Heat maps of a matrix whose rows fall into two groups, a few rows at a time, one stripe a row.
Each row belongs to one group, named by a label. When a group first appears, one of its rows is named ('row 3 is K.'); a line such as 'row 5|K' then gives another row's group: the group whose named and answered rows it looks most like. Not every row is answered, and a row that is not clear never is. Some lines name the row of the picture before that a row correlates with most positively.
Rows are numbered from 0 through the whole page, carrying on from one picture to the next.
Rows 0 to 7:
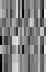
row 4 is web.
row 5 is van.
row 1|van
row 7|web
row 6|web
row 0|van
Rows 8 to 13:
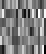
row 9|van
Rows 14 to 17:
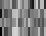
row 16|van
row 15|web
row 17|web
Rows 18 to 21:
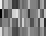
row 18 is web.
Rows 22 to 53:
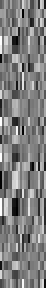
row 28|web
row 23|van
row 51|web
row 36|van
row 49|van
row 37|web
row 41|web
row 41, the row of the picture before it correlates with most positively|19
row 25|van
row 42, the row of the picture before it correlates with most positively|19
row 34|web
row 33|web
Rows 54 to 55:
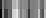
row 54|web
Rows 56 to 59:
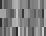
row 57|van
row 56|web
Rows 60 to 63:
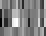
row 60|van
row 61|web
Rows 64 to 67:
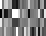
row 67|van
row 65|web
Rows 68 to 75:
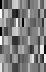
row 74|van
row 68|web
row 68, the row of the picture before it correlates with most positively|65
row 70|van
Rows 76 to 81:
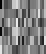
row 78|van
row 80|van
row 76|web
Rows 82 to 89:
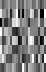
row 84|web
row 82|van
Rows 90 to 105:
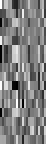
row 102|web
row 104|van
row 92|web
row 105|van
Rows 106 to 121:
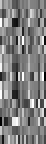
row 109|van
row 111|van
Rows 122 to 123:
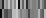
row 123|web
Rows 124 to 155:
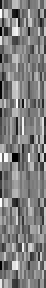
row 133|web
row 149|van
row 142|van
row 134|web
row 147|van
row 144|web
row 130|web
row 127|web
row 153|web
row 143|web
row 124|web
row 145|web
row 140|van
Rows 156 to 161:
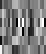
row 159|van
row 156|web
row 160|web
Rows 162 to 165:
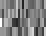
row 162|van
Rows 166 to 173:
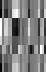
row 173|web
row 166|web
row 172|web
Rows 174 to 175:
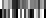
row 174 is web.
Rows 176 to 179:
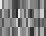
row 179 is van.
